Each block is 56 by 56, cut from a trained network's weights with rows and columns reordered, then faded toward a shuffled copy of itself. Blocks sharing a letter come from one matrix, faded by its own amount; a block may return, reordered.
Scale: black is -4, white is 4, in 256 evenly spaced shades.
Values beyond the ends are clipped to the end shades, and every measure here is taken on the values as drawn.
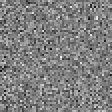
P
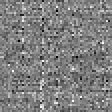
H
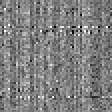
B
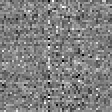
H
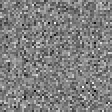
P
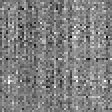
B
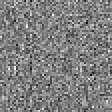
P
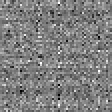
H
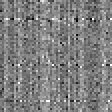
B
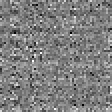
H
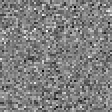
P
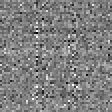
H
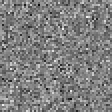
P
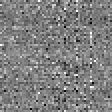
H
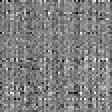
B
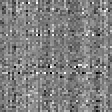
B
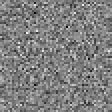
P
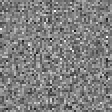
P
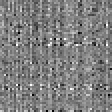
B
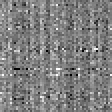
B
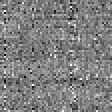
H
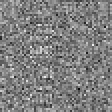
P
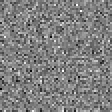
P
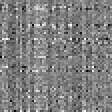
B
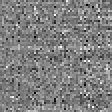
H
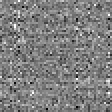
H
